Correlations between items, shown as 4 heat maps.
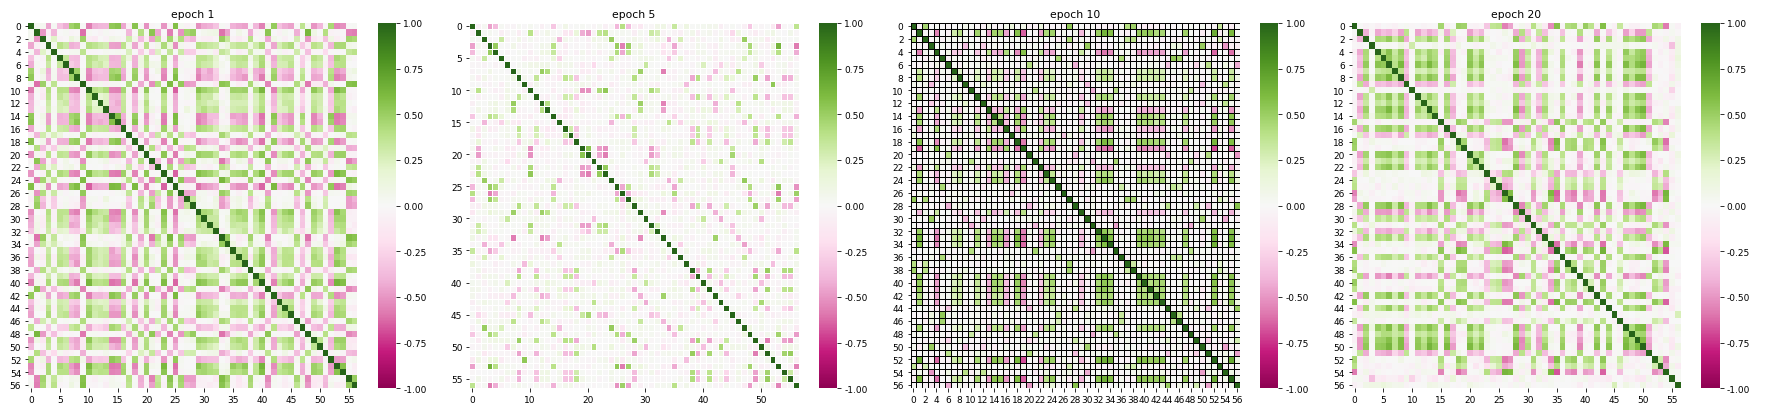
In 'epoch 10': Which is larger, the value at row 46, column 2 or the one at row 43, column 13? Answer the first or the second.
the first
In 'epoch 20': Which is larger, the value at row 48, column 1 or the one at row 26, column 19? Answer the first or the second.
the first
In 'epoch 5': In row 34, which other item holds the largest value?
15
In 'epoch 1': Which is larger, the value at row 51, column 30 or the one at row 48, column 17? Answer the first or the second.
the first
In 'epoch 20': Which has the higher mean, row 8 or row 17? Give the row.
8
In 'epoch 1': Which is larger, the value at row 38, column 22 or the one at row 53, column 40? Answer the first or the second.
the second
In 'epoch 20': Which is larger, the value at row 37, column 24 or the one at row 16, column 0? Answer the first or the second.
the first
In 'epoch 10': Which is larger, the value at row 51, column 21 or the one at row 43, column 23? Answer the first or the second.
the second
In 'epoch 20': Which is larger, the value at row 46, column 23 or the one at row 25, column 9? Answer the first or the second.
the second
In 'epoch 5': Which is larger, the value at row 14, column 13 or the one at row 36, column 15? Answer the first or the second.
the first
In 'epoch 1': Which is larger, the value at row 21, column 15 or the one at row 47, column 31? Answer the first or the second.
the first
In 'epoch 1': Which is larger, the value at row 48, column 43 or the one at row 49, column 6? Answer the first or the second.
the second
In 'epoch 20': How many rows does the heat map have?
57
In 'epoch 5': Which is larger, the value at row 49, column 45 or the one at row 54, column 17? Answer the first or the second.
the first
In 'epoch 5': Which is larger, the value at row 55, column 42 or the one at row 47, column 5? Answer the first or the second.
the second
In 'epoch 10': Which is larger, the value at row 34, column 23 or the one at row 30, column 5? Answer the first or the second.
the first
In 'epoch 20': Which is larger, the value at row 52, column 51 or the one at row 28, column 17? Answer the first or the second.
the first
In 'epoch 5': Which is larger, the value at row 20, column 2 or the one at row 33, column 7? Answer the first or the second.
the first
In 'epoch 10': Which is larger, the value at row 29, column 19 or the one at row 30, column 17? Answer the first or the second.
the first
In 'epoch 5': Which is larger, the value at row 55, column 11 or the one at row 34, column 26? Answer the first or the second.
the second
